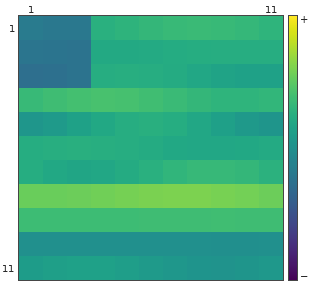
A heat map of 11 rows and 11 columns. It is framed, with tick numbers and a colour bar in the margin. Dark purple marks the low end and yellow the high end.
The ninth with the lowest average is the top left. The centre is the smoothest part. The top left is the roughest part. The grain runs across in streaks. In the top left lies a patch that is lower than the rest.
